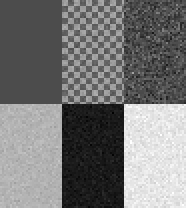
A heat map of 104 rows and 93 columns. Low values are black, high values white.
The table splits into 2 rows of 3 panels. Panel 1,1: low, flat. Panel 1,2: middling, checkered, strong in contrast. Panel 1,3: low, fine-grained. Panel 2,1: high, fine-grained, faint in contrast. Panel 2,2: very low, fine-grained, faint in contrast. Panel 2,3: very high, fine-grained, faint in contrast.
